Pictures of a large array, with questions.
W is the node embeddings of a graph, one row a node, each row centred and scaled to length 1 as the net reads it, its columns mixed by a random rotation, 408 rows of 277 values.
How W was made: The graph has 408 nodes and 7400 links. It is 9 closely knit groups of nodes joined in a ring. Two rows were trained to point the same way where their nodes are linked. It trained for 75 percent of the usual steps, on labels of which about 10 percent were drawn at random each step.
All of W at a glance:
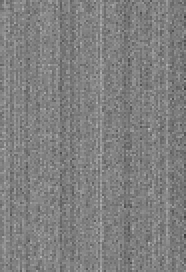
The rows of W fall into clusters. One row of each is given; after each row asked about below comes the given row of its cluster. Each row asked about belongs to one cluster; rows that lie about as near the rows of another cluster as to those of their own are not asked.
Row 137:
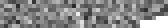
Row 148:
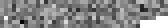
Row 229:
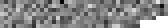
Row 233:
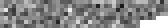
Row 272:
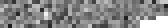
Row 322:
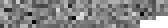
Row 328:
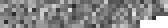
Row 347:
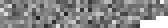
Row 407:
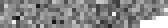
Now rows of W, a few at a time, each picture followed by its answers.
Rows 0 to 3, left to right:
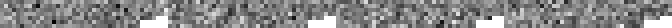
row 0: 407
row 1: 272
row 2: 272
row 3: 229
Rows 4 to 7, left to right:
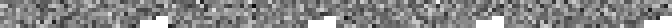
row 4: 229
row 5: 137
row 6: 137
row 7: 229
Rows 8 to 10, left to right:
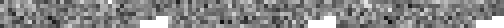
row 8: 233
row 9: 407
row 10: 233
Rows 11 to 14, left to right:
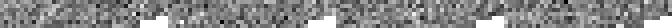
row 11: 328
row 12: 407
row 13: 137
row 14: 229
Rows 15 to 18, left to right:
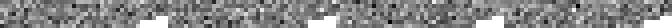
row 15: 233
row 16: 137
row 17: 407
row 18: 233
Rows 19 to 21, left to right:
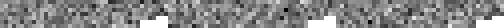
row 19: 328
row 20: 233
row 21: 328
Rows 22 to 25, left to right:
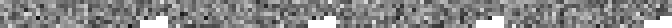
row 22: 347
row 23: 347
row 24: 272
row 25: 328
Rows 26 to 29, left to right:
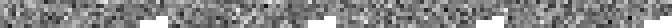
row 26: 233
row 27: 233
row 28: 229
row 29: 272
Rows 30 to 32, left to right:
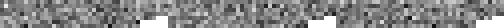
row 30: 407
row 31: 347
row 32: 322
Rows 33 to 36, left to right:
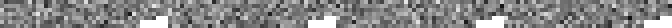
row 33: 272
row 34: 148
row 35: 137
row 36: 272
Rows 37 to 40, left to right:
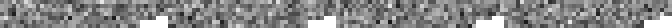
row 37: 233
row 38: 233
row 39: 229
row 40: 148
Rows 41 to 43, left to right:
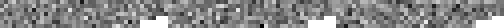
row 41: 328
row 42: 328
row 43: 233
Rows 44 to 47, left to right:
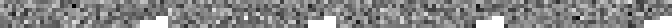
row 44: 233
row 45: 148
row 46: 148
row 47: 322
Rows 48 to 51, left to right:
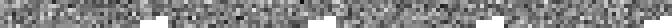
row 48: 328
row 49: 322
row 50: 347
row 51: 322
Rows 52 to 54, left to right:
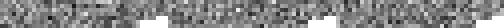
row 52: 233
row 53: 328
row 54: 407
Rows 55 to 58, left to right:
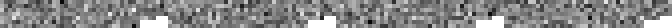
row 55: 229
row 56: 328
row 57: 328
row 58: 137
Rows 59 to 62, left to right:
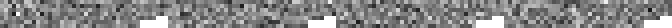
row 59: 233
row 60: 347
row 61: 148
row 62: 233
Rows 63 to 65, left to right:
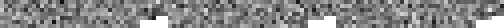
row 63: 229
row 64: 229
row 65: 137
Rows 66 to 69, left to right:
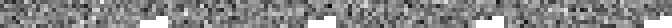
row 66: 137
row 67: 229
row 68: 233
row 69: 148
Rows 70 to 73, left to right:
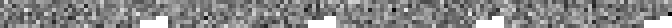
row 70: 322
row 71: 347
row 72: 328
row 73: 347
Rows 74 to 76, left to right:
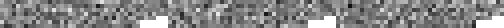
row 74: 233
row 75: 328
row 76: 148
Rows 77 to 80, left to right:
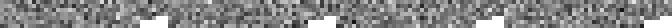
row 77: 137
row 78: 322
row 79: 137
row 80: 347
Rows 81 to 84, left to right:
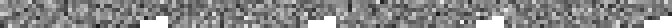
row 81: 347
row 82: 322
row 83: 148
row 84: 347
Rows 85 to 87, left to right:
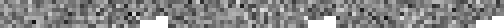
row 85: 328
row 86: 137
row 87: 233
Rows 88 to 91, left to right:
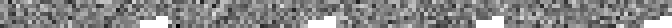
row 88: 233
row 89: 272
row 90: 407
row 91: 229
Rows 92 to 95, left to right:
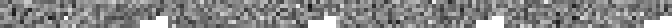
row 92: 233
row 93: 148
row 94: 407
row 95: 322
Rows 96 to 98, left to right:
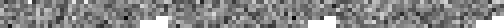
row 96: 272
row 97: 272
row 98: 272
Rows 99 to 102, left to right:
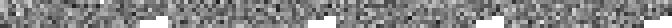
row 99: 233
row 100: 229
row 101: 322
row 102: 347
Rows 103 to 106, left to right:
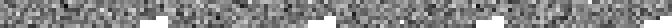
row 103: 229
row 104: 233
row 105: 148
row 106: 272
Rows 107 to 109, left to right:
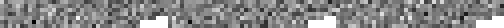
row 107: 328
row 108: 148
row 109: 272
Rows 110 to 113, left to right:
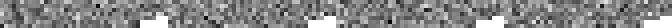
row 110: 148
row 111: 347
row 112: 229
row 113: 233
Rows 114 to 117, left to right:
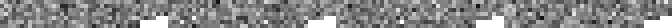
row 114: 347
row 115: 407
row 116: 148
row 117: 347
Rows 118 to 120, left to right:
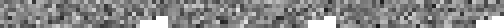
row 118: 272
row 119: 233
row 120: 148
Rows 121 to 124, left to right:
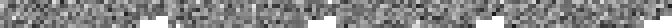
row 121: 229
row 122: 347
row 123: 137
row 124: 272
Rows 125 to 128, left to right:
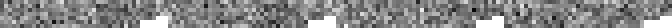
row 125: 407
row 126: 407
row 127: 347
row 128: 233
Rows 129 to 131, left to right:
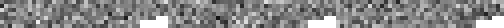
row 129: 272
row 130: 233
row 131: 229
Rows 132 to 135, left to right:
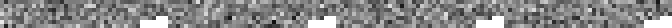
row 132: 229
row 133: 272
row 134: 229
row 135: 322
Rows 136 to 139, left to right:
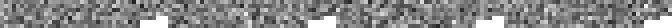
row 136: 148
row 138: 272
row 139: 328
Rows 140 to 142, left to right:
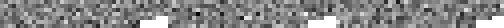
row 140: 148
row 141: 322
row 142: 229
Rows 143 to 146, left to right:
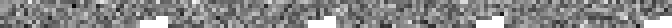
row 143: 233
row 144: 233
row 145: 347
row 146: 137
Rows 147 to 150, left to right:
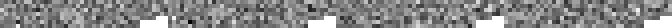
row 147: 137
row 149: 137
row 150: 229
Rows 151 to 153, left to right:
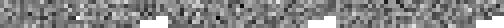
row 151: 322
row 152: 233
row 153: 229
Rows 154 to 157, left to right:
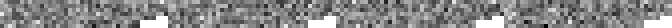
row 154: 347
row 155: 328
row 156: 229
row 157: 148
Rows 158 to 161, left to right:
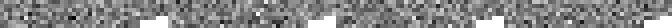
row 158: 322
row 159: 407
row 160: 137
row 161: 148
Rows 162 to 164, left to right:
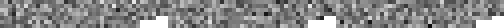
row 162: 233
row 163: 328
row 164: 328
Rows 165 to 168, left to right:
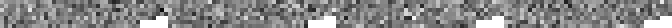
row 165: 328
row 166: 148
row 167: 322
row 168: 229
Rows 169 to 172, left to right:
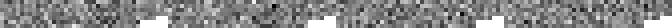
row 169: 407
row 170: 272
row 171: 229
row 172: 148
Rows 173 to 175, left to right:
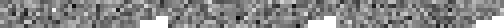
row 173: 233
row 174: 322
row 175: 407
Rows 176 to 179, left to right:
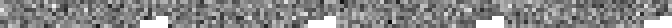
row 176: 347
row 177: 322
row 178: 229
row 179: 328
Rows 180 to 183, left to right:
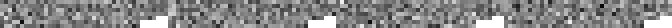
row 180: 148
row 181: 347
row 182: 322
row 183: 148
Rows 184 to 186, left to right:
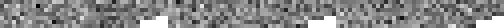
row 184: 407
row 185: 347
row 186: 229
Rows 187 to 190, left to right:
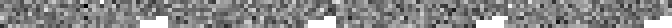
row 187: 137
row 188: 137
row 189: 347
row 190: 407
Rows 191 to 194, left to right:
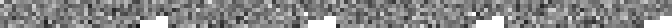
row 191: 347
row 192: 322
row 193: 322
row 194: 148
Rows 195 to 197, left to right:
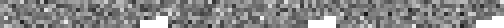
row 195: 148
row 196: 148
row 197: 322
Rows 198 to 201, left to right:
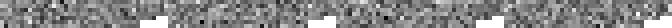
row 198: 229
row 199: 328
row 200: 233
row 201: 328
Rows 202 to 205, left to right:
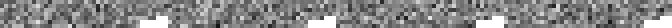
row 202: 272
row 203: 272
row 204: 148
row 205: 272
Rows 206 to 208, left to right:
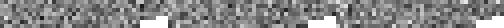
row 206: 148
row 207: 347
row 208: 347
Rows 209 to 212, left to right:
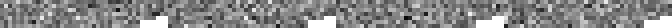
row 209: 328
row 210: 137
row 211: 322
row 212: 137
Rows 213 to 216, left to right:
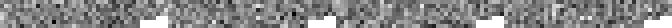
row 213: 407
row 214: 229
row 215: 347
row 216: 328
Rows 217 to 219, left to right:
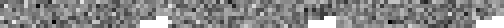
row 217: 407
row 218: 229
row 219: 407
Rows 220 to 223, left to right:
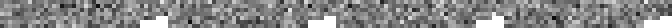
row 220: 347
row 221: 148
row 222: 148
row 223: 233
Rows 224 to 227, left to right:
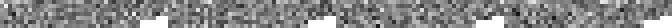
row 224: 328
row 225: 322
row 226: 137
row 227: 233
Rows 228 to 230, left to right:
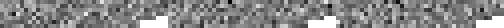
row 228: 233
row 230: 229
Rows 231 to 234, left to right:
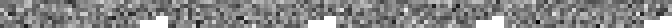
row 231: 233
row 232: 322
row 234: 328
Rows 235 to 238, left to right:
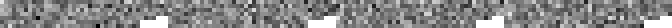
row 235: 347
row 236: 137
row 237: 407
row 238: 347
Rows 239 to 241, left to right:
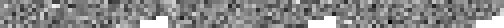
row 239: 328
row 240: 347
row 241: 407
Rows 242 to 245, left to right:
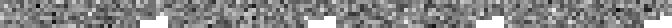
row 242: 407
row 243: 137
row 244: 347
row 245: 148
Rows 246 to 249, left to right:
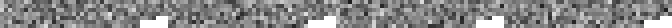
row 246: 229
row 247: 322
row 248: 272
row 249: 328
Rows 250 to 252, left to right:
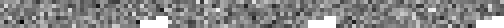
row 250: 328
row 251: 272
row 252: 137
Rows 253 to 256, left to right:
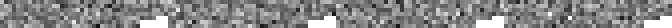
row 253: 347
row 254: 347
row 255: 229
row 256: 272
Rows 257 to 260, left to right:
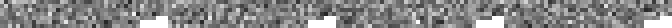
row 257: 328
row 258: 328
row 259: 137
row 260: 148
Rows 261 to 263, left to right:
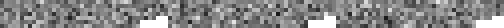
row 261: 322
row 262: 148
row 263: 233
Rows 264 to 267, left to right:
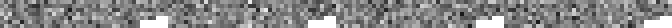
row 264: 148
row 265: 137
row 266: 229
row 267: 322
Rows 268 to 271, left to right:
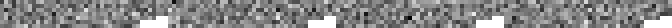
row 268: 322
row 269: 229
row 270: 322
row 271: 137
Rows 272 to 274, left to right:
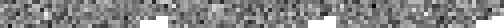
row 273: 328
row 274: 407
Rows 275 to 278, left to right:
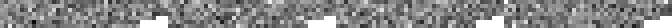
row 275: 328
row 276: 233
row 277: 233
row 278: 347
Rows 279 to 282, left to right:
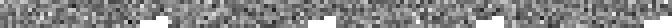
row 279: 328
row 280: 272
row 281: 137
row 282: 347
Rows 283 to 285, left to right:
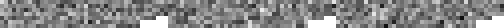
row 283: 347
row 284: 137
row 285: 272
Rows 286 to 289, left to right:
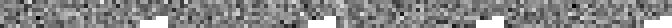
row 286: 137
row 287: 322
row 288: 347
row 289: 322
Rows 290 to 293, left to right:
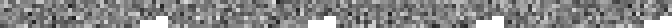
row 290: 322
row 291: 328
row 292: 322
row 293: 328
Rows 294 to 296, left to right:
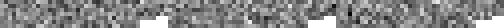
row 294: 229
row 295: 137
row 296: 233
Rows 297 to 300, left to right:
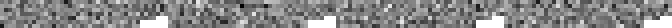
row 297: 322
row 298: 233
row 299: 148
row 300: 229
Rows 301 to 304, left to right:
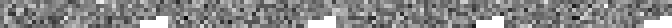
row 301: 233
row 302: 407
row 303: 347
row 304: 322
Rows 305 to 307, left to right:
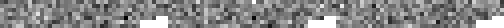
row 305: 272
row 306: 272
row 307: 407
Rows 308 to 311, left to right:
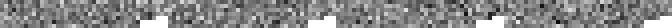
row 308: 407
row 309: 328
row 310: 328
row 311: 407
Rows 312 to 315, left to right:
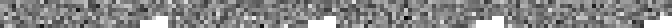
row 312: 148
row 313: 328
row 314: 322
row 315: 148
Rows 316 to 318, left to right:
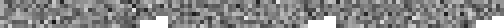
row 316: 229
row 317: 322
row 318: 322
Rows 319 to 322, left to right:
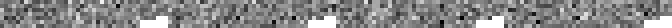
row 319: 137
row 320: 272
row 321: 272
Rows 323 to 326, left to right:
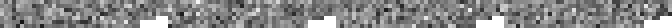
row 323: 148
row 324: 233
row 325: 229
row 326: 328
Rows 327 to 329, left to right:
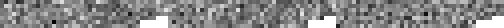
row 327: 407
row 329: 322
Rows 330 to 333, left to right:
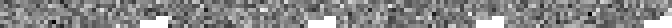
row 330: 229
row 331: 137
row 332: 328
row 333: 407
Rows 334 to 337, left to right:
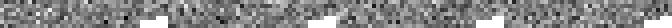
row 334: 272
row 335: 233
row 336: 407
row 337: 322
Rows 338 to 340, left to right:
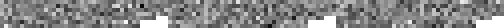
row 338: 148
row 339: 272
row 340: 347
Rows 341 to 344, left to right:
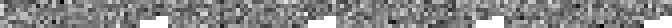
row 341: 229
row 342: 322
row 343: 407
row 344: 347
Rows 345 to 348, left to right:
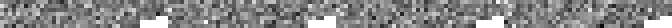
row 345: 229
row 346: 272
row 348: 347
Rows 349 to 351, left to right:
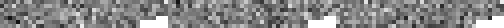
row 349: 137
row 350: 407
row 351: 272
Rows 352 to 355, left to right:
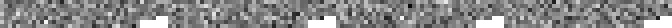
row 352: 229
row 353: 272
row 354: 233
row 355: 229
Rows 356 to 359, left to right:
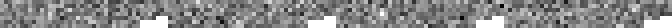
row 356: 328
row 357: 233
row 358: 272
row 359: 229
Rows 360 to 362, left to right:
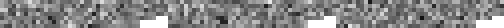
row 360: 233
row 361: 233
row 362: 272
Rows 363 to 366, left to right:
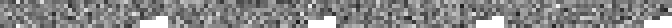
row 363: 322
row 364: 328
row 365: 322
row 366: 328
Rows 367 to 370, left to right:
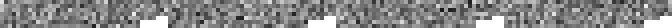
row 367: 328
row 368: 322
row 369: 148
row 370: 328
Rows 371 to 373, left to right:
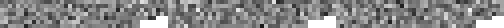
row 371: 233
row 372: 328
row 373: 229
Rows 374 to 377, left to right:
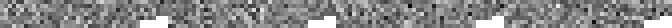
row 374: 233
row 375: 137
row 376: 233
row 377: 347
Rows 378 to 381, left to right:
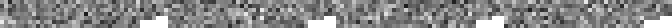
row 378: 407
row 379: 137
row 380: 328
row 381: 137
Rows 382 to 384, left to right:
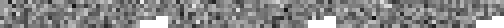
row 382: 233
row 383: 233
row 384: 347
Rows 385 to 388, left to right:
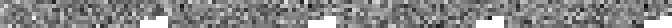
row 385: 328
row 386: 148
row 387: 272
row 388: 148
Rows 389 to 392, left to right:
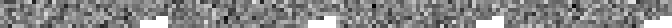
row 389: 272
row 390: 272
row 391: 407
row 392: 322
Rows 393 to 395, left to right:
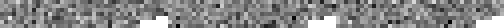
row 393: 328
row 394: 272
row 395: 407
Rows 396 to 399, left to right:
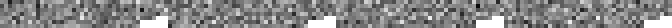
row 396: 407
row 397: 322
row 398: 148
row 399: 148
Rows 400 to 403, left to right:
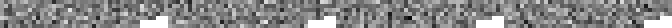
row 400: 328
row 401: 407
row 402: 322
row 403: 148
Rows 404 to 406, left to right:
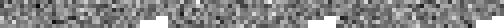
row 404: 407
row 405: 233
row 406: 137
